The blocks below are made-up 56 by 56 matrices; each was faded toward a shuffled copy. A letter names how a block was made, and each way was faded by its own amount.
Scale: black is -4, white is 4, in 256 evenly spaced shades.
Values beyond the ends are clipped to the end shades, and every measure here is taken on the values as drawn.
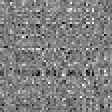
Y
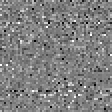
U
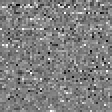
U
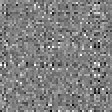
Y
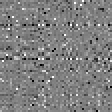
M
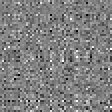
Y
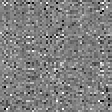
Y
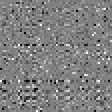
M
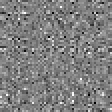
Y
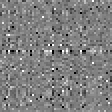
M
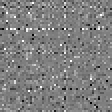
M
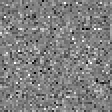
U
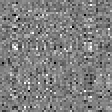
Y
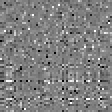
M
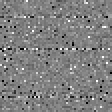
U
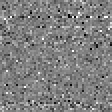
U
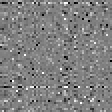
M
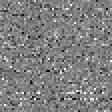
U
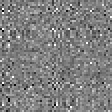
Y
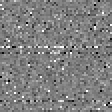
U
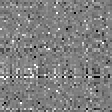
M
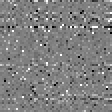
M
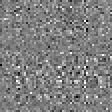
Y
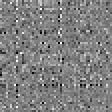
Y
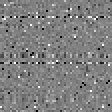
M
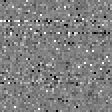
U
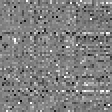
M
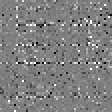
M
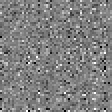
Y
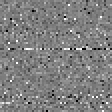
U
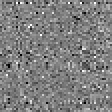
Y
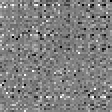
M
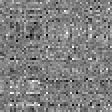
Y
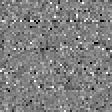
U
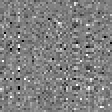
Y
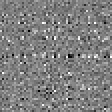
Y
